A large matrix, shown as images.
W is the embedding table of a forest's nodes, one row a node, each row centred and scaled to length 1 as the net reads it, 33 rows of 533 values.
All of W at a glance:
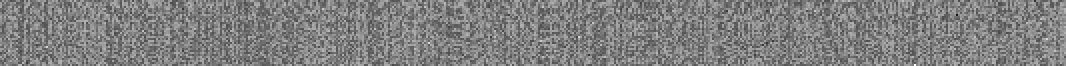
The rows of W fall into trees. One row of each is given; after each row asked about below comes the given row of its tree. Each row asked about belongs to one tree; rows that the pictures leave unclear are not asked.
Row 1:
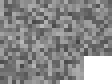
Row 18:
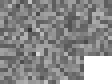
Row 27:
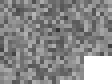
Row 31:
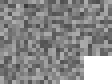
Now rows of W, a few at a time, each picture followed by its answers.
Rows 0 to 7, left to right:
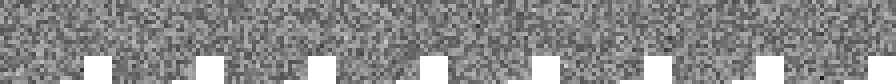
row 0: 18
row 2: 1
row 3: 1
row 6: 31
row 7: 18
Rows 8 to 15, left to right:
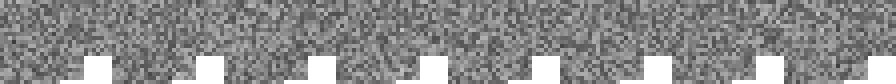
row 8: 27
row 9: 27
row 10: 1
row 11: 31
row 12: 31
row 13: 31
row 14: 31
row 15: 1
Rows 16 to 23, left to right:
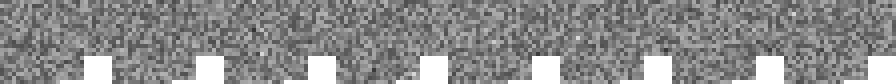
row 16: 31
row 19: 27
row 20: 1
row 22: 1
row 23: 27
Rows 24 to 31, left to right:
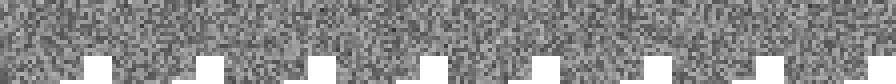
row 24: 31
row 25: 27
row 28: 1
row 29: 31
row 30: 31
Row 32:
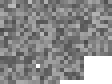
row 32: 18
